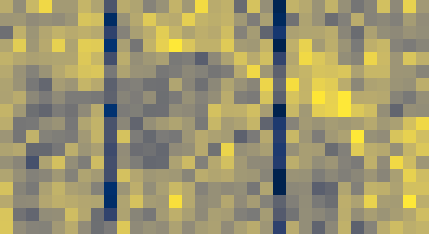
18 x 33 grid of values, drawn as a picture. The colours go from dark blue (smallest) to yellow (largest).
Columns 9 and 22 stand out from the rest. The ninth with the highest average is the middle right. Streaks run downward.
